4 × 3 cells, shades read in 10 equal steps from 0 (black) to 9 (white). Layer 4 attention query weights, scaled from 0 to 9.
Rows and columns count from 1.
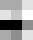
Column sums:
20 18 30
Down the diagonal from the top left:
6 7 5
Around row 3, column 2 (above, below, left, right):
7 5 0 5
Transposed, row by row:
6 8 0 6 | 6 7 0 5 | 8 9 5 8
